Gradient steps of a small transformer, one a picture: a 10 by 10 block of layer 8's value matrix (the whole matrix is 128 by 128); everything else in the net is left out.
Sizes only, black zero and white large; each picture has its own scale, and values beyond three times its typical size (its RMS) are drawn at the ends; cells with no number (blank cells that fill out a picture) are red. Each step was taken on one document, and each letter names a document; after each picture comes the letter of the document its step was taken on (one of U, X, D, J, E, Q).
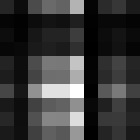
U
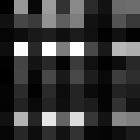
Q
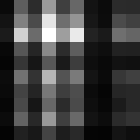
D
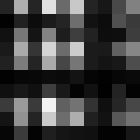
Q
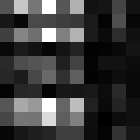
Q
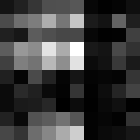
Q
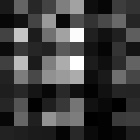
D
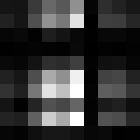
U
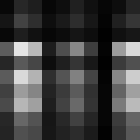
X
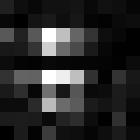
D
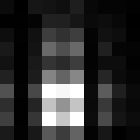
U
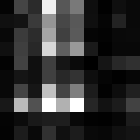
D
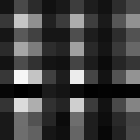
X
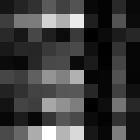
Q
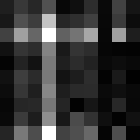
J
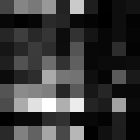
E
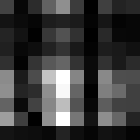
U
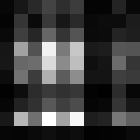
D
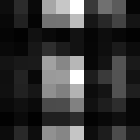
U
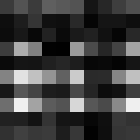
X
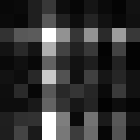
J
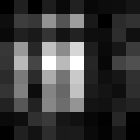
Q
